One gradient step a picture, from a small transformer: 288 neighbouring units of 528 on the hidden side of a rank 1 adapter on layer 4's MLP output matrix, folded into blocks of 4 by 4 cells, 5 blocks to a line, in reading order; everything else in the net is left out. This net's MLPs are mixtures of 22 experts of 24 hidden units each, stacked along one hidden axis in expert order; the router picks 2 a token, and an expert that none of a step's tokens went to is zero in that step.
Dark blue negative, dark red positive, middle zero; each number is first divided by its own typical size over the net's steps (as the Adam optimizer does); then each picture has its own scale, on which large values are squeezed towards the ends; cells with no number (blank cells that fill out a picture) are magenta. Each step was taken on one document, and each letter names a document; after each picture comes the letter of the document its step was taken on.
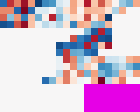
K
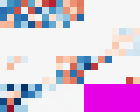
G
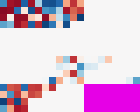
G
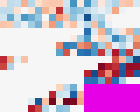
K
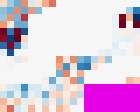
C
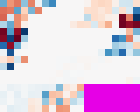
C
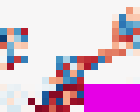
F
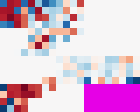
G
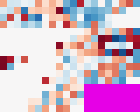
K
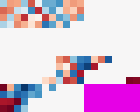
G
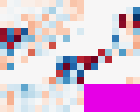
C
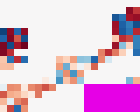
F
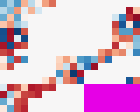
F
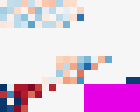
G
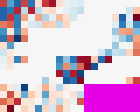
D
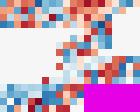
K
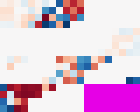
G
